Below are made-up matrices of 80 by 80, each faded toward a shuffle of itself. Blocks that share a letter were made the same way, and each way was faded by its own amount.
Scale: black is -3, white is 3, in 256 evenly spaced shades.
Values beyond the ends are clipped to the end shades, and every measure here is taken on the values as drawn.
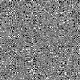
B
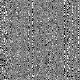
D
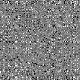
B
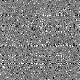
B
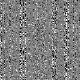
D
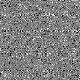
B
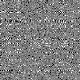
B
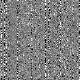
D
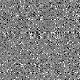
B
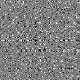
B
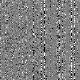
D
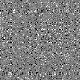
B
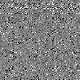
B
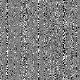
D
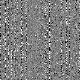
D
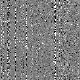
D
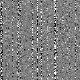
D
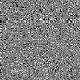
B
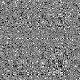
B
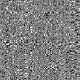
B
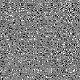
B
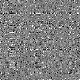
B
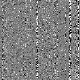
D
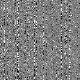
D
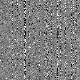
D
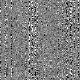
D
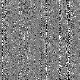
D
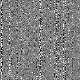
D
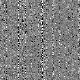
D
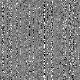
D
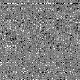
B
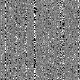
D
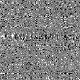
B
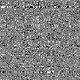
B
